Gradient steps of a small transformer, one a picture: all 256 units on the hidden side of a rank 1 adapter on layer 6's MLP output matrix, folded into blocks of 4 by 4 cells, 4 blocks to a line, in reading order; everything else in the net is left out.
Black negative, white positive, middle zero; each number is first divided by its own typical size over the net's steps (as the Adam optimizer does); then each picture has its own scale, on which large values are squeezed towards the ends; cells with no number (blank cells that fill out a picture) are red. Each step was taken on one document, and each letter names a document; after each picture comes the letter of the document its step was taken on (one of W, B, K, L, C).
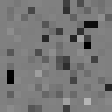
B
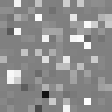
B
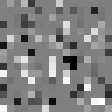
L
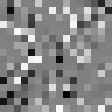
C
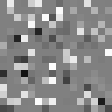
L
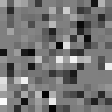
C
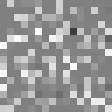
L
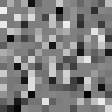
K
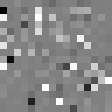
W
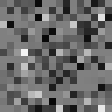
C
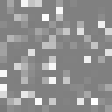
L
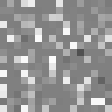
K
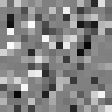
C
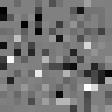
W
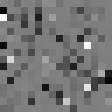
W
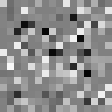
C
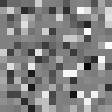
C
